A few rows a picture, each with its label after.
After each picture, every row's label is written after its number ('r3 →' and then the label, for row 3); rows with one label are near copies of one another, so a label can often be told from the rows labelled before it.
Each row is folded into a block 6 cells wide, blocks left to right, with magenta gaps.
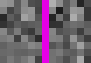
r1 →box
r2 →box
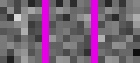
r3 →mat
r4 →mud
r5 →mud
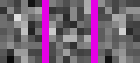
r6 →mat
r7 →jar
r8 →mat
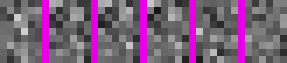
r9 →mat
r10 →box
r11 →box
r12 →box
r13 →jar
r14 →mud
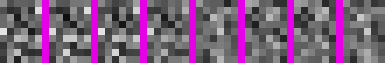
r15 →jar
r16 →jar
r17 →jar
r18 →jar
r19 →mat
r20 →box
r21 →box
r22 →mat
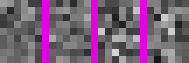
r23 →box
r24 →mud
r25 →jar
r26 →mat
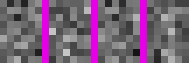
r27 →mud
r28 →jar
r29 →mud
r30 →mat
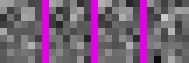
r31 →box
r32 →box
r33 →box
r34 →mat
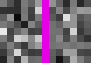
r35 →jar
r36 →mat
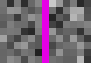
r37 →mud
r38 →box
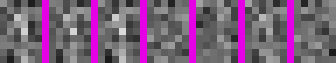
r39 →mat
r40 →mat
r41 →mat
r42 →mud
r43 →box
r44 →mat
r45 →mud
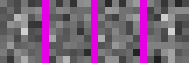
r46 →mat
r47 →mud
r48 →mud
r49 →mat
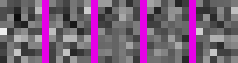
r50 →jar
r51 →jar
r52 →box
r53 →box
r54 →jar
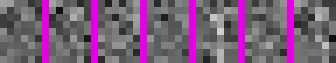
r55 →box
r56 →box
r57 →mud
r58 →mud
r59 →mat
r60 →mud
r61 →box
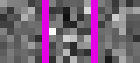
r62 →box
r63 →jar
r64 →mat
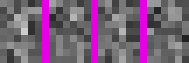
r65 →mat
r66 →box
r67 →mat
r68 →box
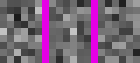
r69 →jar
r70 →mat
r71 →mud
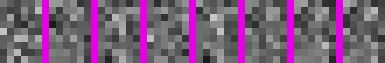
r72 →jar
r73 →box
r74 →mat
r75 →mud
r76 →mat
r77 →box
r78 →box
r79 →box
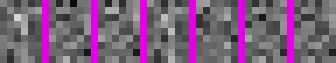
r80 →mat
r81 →mud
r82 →mud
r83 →mat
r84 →box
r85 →mud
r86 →mud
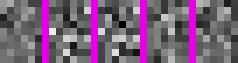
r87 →box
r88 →jar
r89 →jar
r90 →mat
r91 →box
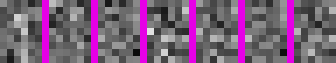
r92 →mat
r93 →box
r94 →mud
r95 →jar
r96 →jar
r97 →mud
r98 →jar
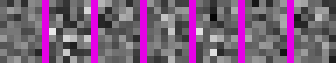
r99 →mud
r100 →jar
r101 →box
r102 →mat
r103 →jar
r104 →mud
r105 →box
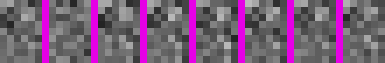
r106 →box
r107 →mud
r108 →box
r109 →box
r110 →box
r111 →box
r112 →box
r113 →box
